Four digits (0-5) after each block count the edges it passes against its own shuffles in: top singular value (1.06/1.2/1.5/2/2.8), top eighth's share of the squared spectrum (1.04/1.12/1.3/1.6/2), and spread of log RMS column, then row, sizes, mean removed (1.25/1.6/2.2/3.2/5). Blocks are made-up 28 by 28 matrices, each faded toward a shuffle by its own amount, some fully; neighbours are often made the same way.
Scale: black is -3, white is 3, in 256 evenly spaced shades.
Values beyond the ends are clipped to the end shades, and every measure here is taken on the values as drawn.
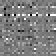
4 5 1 2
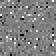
2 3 0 1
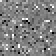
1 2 0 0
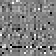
3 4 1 2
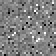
0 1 0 0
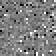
0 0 0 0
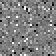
1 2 0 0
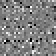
3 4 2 2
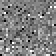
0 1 0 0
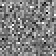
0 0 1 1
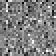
3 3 1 1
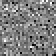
2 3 0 1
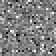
0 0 0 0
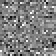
2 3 1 2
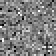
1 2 0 0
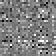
3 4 2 2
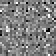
3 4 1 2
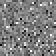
0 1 0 0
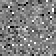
0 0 0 0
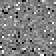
0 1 0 0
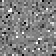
0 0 0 0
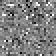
1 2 0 2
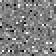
1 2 0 2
